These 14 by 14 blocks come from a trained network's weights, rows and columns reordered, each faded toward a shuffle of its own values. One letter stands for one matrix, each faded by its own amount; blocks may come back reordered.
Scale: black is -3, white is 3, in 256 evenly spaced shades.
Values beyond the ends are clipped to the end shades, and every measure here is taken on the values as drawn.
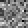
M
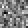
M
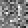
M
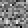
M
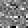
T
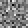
M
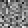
M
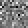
T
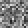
M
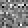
T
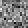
M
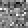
T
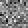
M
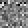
T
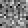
M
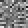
M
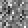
M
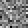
M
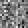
M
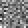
M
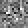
M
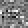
T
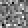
T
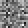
M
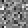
M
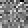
T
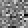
M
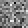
T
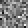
M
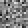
M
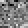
T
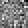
M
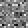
T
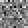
T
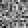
M
